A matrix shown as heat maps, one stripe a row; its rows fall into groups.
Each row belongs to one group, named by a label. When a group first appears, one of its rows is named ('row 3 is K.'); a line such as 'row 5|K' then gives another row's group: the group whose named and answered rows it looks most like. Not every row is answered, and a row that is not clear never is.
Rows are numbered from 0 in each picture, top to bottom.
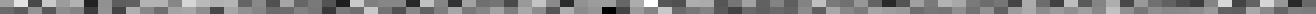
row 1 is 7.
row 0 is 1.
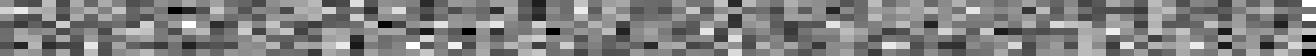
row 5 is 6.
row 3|7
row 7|6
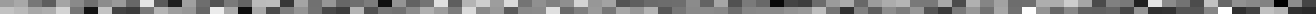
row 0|7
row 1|1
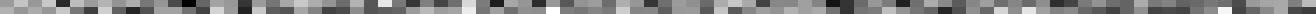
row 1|1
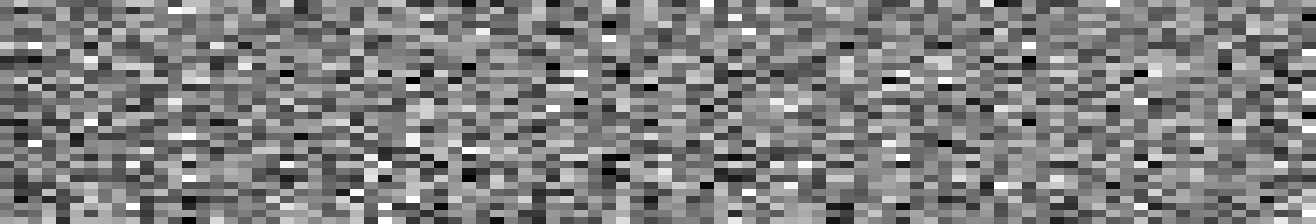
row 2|6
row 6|1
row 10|7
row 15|1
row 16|6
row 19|7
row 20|1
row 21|7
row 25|7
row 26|1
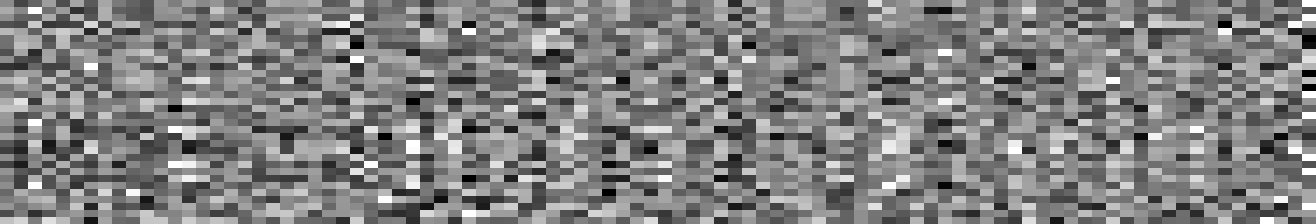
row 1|1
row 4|1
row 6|6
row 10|6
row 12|6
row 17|1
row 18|7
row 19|7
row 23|7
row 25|7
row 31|1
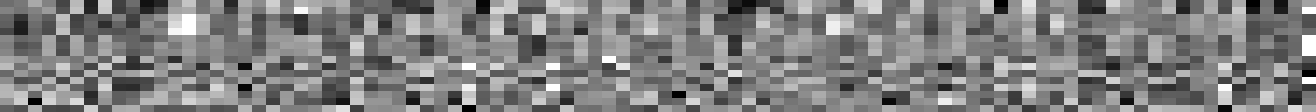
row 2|7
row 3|7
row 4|7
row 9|1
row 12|1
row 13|1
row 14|1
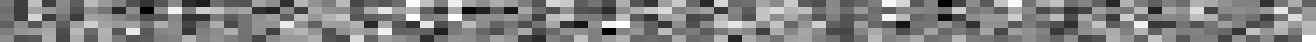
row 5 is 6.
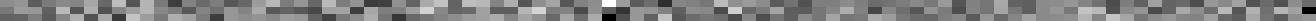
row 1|6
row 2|7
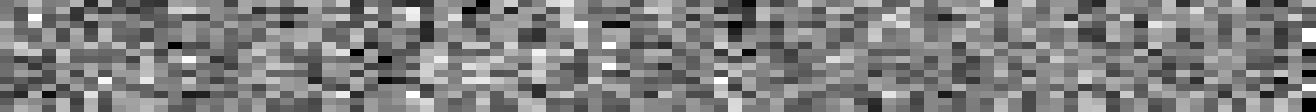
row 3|7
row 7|6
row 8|7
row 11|7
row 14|6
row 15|6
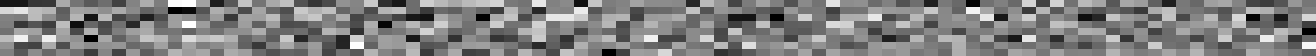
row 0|7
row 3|7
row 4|6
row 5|1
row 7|7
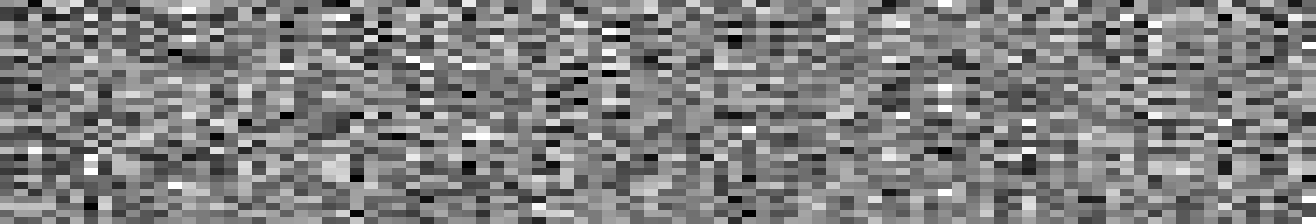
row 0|1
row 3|7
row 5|7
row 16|7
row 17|1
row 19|7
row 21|1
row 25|6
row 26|7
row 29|1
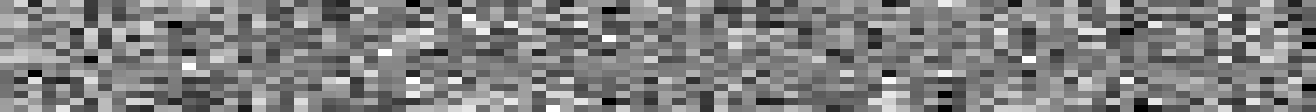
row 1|7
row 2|1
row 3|7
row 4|6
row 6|6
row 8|1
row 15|1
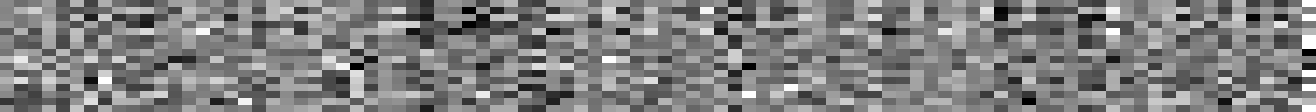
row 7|6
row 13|6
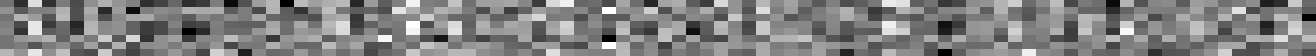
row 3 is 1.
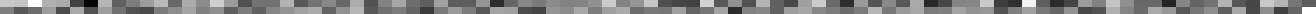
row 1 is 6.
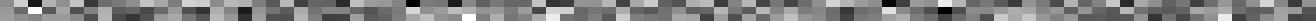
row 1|1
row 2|1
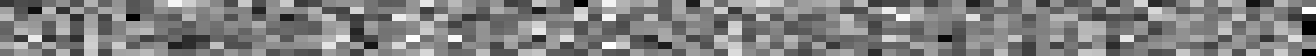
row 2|7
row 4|6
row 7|6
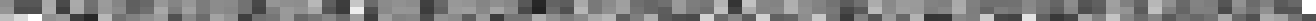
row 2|1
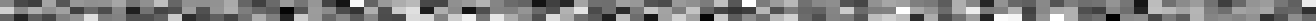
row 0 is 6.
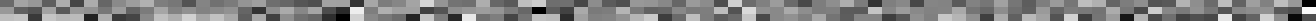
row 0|6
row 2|1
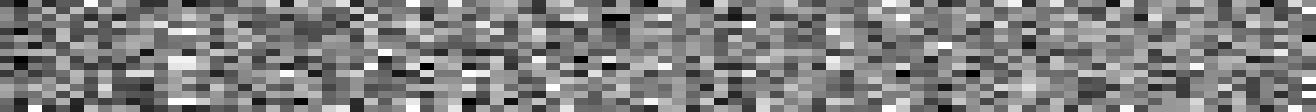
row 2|7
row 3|6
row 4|7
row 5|6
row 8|7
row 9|7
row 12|1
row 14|7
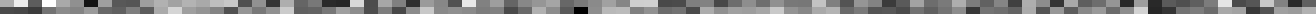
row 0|1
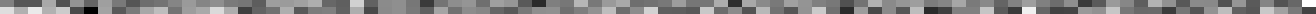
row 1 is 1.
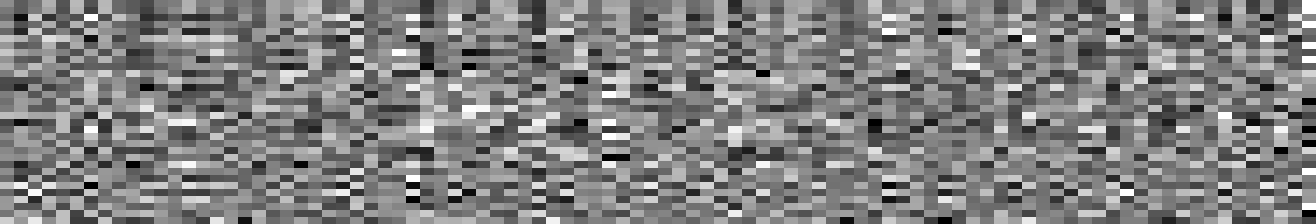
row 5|1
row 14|6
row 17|7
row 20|6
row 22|7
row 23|7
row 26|1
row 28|1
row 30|6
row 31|1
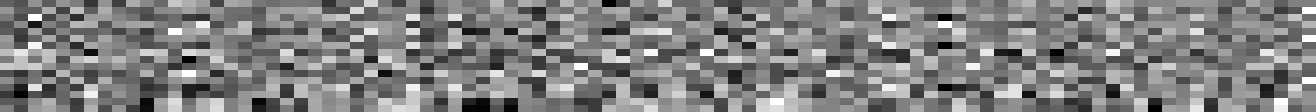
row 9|7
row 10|7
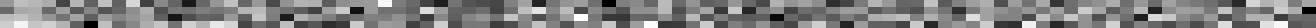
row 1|6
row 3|1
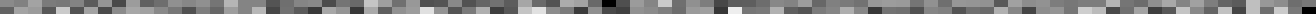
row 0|7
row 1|6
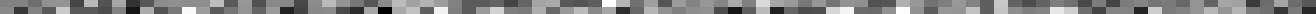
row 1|7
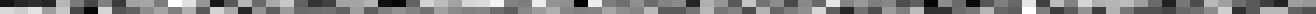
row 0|7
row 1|1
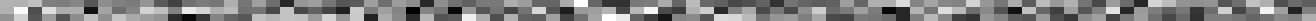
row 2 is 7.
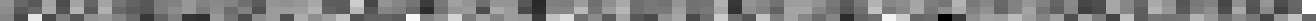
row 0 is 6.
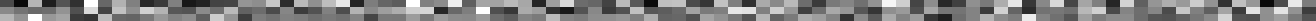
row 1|6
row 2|1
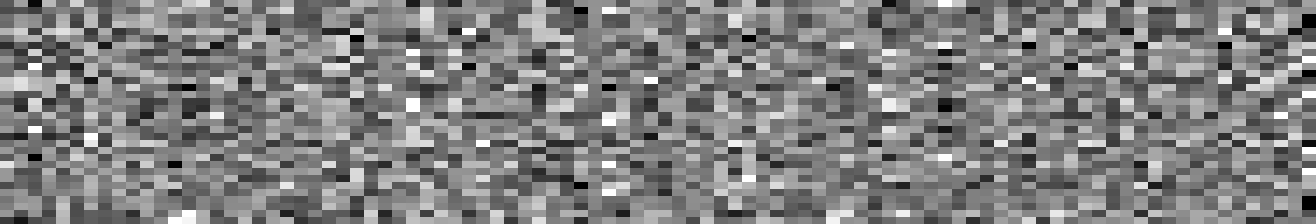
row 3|6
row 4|1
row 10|6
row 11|1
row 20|6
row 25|6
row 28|6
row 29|6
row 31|7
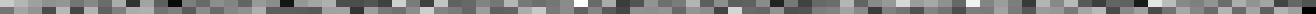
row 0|7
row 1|6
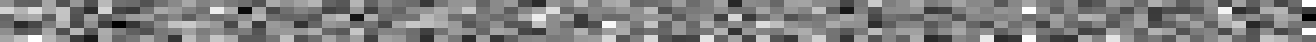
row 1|1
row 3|7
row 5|1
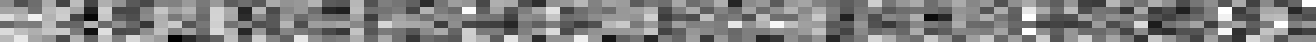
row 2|1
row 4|1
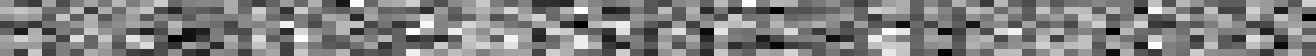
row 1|7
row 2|6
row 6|7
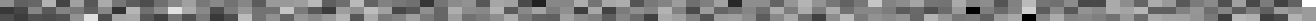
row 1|7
